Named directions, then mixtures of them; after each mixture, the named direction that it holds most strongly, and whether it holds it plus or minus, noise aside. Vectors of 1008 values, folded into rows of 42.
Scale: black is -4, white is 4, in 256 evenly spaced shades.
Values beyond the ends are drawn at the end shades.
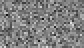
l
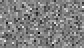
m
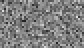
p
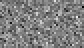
m, minus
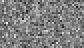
p, minus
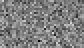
l, plus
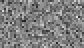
p, plus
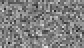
p, plus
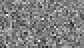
l, minus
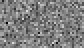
m, plus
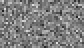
p, minus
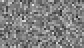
p, minus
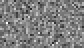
m, minus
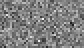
l, minus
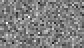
m, minus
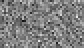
p, plus
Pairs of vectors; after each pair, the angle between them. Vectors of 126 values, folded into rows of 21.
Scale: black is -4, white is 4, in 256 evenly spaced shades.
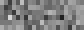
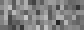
partly opposed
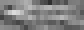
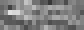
nearly parallel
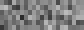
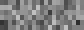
partly aligned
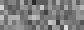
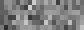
partly opposed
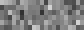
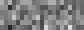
partly aligned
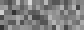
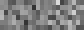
orthogonal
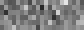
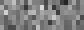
nearly opposite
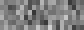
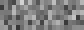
orthogonal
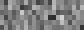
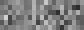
orthogonal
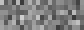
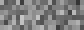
nearly parallel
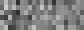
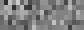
orthogonal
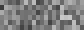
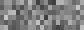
orthogonal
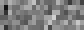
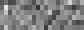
nearly opposite
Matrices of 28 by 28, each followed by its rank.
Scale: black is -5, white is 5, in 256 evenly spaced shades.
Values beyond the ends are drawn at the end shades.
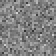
full rank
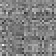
five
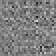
five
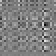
two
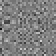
five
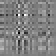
two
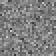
full rank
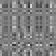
two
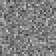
full rank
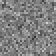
full rank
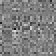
five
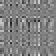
two
